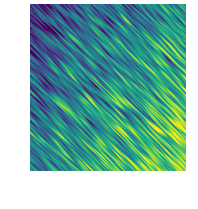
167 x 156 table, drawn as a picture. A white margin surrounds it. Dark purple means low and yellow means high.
Average level on the scale: 50%. Ninth with the lowest average: top left. Slope: up to the bottom right. Histogram: bell-shaped. Ninth with the highest average: bottom right. Mirror symmetry: none.
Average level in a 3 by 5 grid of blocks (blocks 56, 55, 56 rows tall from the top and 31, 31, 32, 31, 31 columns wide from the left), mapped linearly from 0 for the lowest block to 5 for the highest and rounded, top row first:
01223
12334
23445
